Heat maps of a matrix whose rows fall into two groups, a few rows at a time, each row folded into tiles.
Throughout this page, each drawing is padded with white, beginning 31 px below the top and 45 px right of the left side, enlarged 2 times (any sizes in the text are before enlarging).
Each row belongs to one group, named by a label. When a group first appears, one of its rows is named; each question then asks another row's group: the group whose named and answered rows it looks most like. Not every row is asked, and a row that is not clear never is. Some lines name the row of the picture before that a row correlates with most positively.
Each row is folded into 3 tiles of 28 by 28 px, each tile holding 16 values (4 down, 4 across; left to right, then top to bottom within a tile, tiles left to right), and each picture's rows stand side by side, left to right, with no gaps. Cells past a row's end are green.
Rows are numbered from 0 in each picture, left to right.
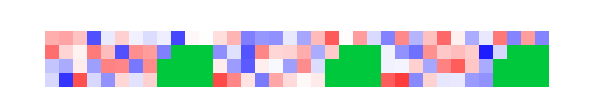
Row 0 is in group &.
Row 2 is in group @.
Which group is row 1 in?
@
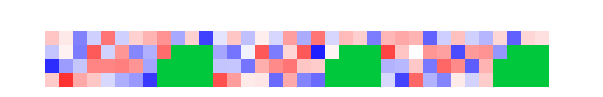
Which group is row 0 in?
@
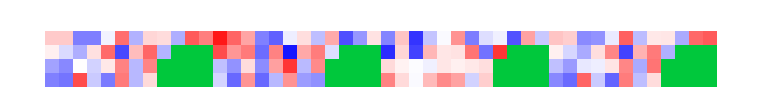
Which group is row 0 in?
&
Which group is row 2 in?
@
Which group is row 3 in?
&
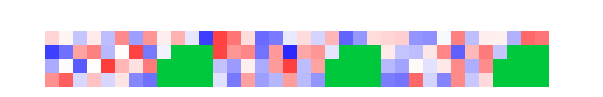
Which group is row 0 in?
@
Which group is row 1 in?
&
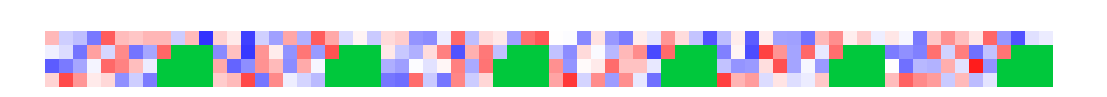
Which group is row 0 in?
@
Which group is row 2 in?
&
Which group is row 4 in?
@
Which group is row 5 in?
@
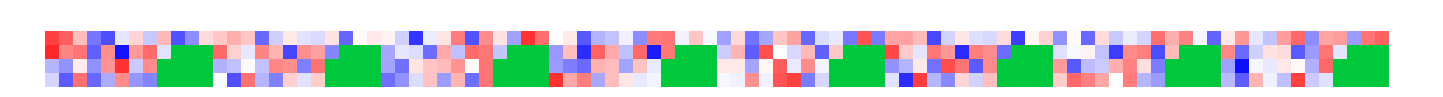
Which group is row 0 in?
&
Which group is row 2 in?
&
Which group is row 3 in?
@
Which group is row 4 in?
@
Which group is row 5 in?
&
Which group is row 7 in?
&
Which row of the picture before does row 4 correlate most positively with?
1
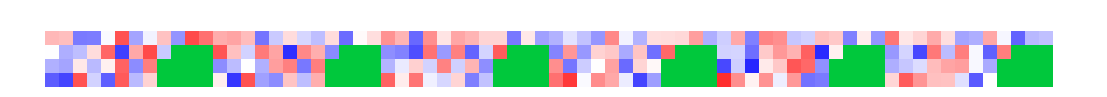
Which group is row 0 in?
&
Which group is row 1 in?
&
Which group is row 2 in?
@
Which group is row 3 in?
@
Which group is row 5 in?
@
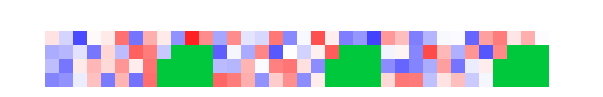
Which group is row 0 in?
&
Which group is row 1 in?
@
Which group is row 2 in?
@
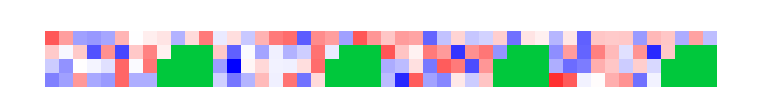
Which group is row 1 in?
&
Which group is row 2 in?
&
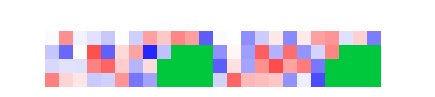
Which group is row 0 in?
@
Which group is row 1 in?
@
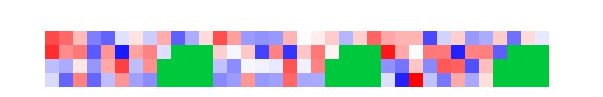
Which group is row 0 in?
&
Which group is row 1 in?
&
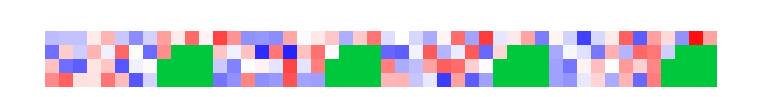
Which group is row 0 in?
@
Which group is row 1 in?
&
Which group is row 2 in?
@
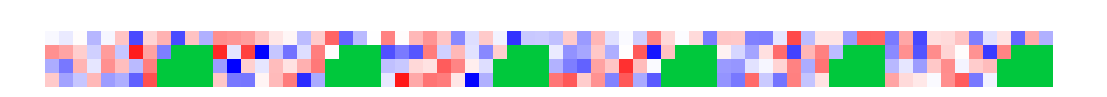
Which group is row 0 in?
&
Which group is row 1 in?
&
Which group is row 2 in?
@
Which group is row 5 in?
@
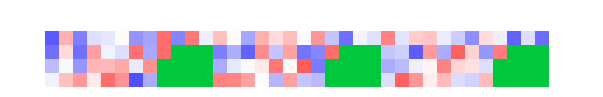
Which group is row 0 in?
@
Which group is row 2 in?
@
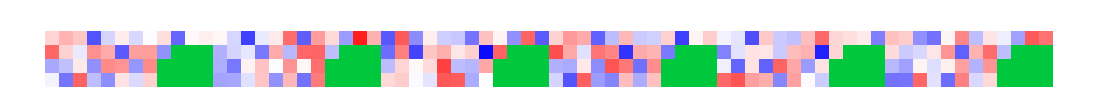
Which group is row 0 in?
&
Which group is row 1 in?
&
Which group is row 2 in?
@
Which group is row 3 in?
&
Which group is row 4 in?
@
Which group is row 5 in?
&
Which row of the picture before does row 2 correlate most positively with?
0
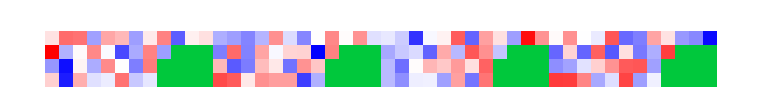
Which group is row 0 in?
&
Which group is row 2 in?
&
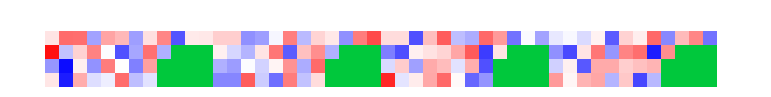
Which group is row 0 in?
&
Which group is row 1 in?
&
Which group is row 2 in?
@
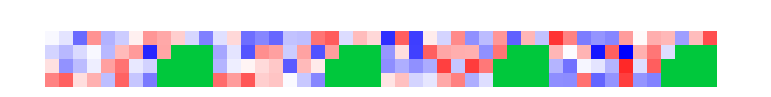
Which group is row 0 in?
@
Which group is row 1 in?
@
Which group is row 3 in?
&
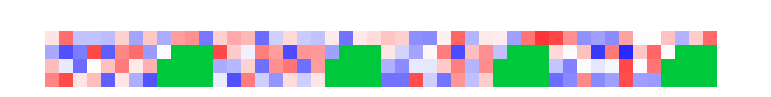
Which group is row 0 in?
@
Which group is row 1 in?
&
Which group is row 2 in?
&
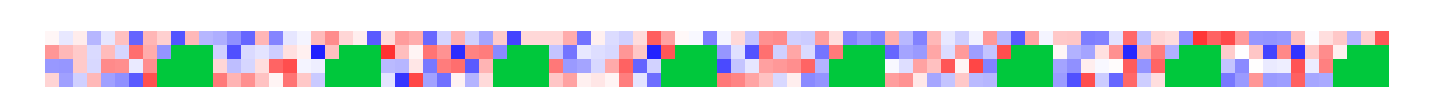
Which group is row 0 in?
&
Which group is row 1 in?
@
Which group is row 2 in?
&
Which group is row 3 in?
@
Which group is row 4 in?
@
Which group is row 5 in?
@
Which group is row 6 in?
&
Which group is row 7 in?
&
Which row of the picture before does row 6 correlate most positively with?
2
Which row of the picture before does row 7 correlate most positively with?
3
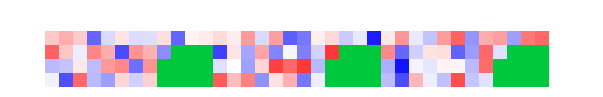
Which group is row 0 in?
&
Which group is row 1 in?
@
